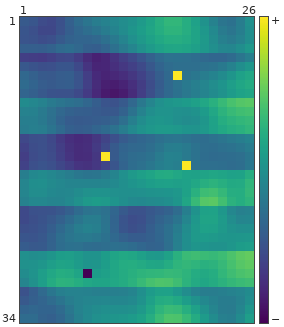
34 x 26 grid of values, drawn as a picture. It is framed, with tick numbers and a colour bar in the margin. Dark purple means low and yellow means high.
Ninth with the highest average: bottom right. Mirror symmetry: none. Histogram: bell-shaped. Slope: up to the bottom right. Stripes: horizontal, repeating 4 times. Lone odd cells: 4, 3 higher and 1 lower than their neighbours.
